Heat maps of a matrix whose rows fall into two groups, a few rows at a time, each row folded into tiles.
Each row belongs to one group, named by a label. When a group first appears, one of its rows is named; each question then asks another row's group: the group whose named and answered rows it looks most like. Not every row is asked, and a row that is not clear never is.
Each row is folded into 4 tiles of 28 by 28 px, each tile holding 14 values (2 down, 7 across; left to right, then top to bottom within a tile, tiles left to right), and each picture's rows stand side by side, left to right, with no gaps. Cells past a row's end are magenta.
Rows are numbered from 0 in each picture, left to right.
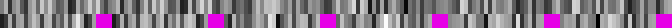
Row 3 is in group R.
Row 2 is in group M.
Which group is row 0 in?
M
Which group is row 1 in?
M
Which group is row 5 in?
R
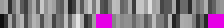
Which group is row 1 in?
R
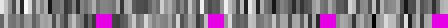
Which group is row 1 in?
M
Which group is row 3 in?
R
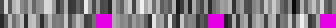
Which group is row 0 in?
M
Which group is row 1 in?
R
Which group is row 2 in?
M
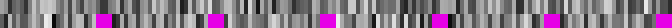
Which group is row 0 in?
M
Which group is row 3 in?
R
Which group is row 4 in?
M
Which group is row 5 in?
M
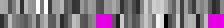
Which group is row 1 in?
M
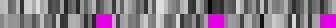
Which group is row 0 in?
R
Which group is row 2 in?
R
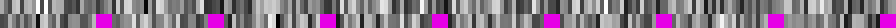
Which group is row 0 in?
R
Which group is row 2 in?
M
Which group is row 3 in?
M
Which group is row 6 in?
R
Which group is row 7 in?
R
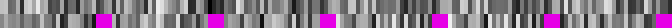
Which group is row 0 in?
R
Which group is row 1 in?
M
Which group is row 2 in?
R
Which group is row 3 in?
R
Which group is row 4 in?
R
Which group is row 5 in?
M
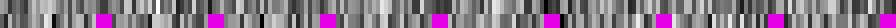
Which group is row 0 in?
M
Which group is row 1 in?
R
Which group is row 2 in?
R
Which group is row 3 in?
M
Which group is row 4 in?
M
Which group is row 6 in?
R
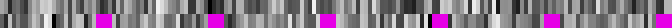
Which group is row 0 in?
M
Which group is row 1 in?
M
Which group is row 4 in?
R
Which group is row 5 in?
R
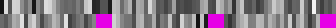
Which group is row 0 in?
M
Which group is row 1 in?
R
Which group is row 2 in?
M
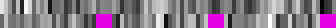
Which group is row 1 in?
M
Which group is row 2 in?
M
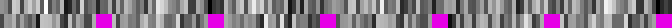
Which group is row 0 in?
R
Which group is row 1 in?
M
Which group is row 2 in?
R
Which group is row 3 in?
R
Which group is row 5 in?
M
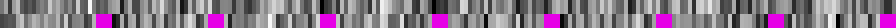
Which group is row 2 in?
M
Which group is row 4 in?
R
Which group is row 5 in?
M
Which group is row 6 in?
R
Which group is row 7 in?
M
